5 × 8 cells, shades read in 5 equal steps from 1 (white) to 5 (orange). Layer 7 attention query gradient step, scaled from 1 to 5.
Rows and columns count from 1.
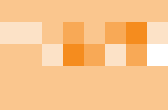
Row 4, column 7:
3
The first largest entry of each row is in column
1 7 4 1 1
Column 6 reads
3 4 2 3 3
